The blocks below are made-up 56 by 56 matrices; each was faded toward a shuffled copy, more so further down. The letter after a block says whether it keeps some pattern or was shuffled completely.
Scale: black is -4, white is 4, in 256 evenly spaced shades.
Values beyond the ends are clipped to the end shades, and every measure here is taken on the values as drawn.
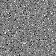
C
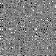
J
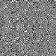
J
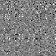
J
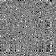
J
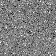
C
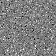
C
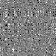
J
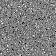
C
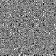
J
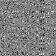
J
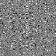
J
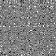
J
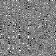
J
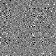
J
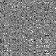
J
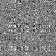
J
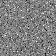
C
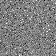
C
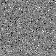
C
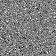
C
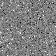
C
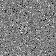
C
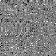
J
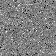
C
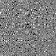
J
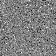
C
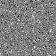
C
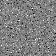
C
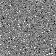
C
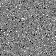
C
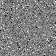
C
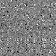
J
